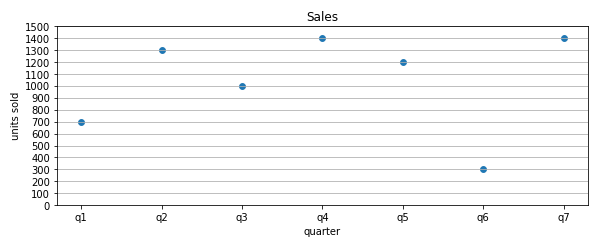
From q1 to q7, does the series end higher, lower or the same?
higher
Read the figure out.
Title: Sales
x-axis: quarter, ticks q1 q2 q3 q4 q5 q6 q7
y-axis: units sold, ticks 0 100 200 300 400 500 600 700 800 900 1000 1100 1200 1300 1400 1500
Values:
700 1300 1000 1400 1200 300 1400
